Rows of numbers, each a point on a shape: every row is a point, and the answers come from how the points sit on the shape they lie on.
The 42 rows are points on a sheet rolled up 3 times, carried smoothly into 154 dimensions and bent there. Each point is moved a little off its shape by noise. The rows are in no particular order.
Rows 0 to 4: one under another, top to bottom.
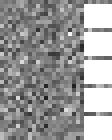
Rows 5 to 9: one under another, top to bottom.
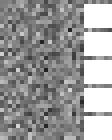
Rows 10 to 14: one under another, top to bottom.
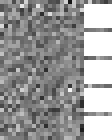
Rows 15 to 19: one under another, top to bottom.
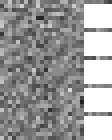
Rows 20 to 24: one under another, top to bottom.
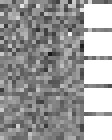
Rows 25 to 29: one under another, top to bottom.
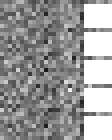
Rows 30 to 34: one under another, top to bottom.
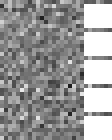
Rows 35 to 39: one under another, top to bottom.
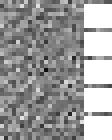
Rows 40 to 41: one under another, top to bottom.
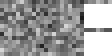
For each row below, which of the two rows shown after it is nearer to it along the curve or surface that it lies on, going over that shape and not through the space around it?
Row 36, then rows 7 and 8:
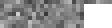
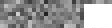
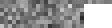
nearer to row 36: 7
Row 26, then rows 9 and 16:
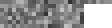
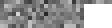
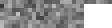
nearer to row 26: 9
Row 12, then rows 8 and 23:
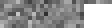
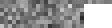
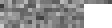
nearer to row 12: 23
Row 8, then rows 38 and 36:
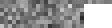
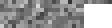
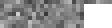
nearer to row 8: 38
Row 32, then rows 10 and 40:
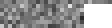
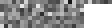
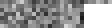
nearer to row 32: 40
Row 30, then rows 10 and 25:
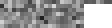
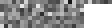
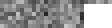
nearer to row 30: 25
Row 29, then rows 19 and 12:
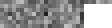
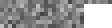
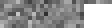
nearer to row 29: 19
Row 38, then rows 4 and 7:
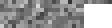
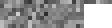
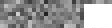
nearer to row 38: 4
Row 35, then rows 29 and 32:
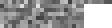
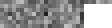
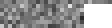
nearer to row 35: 32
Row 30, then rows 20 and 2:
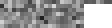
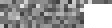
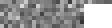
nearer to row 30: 2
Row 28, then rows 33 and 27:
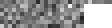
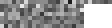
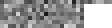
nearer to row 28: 33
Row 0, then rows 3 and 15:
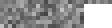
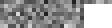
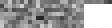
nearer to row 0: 15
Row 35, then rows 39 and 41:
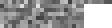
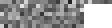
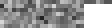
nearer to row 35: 41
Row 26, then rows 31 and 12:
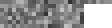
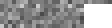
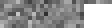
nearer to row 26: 31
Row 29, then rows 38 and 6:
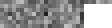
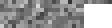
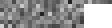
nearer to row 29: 6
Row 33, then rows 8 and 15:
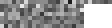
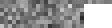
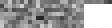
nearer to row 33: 15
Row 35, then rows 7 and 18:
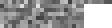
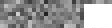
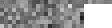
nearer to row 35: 18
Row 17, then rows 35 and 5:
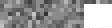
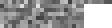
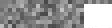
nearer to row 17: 5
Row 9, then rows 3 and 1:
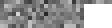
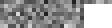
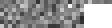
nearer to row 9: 3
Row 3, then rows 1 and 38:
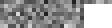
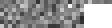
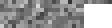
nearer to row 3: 1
